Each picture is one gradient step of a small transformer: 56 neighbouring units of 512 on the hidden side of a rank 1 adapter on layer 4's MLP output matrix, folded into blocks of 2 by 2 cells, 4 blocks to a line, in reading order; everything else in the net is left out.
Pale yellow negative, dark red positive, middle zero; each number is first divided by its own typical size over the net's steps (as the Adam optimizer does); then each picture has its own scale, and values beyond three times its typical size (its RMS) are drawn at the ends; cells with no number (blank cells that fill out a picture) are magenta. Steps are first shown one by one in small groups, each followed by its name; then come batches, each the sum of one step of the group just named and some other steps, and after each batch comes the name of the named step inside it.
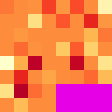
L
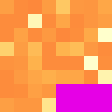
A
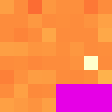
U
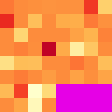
L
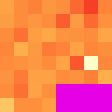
U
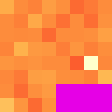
U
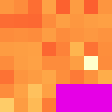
U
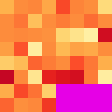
L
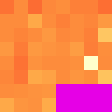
U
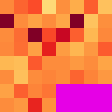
L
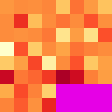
L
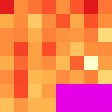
L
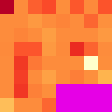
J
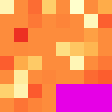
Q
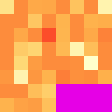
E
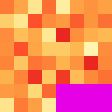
Q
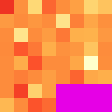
J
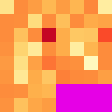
E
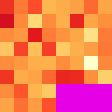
J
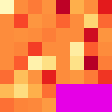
Q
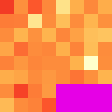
J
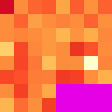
J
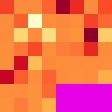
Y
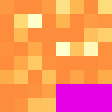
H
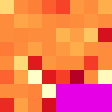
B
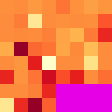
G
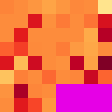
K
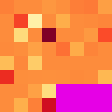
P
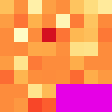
P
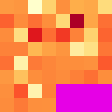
K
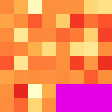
K
